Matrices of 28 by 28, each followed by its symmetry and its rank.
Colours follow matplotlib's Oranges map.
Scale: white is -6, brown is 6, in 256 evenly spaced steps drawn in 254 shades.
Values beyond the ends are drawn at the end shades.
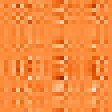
neither, rank two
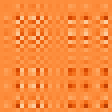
symmetric, rank one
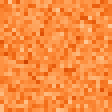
neither, full rank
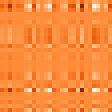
neither, rank one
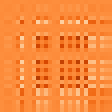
symmetric, rank one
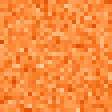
neither, full rank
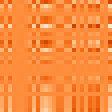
neither, rank one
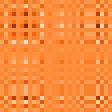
symmetric, rank one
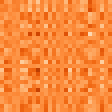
neither, rank two
